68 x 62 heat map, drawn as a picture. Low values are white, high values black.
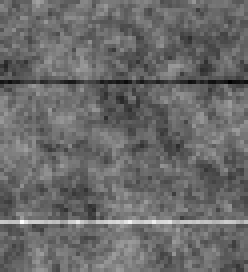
Streaks run across, left to right. Rows 21 and 56 differ from the rows beside them. A few values lie far out on both sides of the bulk.
